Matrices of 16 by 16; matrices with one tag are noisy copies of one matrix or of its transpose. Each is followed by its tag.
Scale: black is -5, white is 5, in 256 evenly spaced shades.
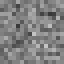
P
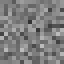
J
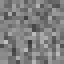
P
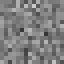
J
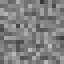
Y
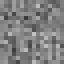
P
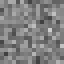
Y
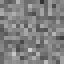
Y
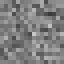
P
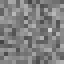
Y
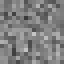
P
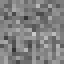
P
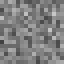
Y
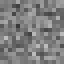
P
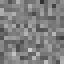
Y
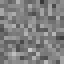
Y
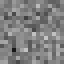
P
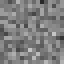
Y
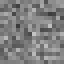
P
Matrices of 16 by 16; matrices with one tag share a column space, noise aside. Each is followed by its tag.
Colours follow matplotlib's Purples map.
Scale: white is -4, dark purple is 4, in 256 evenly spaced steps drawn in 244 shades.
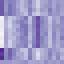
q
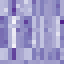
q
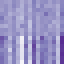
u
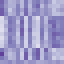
q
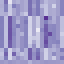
q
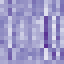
q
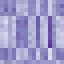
q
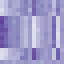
q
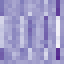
q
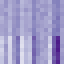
u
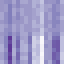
u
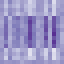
q
